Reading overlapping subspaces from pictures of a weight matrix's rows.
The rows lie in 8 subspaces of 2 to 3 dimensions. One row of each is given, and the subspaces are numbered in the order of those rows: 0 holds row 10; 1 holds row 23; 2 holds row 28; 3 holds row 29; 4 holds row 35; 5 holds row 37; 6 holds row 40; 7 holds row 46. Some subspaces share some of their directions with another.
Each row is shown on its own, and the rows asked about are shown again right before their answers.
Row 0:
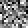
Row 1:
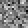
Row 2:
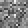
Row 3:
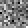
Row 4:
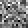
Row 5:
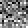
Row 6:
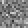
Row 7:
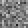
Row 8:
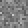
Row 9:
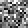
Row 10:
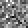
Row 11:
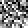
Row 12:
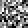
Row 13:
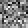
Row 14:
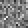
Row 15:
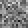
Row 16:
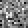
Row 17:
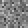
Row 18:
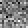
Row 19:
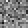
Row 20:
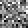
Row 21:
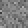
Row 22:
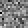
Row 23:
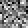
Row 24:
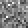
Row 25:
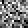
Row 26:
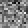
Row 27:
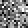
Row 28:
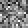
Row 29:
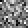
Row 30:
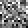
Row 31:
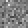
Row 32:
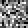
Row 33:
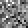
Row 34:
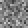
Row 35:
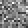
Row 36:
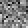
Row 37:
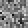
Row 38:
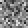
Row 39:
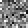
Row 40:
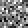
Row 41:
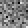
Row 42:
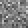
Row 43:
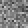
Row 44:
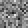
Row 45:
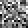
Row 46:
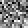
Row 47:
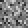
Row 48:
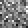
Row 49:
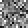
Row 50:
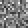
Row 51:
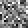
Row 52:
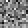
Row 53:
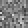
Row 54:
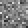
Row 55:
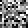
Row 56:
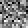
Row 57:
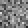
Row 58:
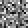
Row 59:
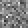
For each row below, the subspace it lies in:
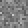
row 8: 5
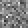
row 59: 4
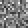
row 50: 6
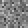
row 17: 4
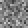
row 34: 3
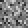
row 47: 3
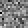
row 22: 5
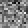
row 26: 6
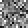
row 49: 5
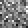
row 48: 3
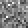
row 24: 0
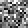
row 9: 6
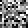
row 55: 5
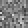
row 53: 5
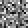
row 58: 6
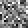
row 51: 1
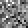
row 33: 0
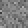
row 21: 5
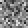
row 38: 3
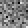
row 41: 2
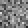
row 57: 2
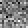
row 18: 1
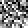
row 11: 7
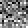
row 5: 1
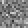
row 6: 7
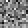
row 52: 0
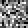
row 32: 7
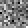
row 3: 2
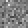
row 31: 0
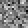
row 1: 1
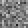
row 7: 7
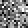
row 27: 4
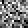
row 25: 7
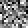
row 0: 1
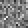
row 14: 6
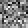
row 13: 3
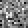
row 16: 1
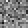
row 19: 0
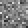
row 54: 2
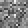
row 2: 6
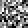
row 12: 6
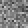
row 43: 4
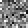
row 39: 5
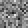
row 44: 6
